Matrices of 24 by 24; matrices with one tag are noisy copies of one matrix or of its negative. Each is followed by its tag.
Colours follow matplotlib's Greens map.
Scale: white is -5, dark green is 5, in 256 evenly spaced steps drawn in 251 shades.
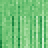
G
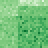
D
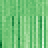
G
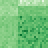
D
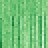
G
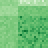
D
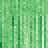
G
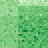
D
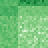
D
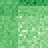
D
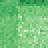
D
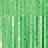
G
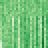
G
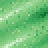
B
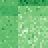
D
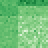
D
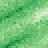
B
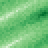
B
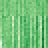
G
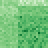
D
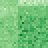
D
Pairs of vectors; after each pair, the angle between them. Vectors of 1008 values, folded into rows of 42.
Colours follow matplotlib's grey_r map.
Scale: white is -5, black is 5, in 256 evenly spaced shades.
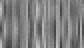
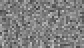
orthogonal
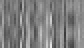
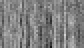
nearly opposite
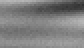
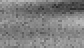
nearly parallel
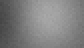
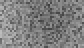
partly opposed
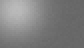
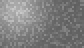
nearly parallel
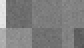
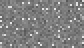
orthogonal
